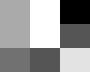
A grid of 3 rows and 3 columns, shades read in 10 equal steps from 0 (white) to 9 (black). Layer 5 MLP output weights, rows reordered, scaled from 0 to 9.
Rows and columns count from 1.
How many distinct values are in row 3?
3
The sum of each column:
11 6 16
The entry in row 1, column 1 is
3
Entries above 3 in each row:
1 1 2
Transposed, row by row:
3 3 5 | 0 0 6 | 9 6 1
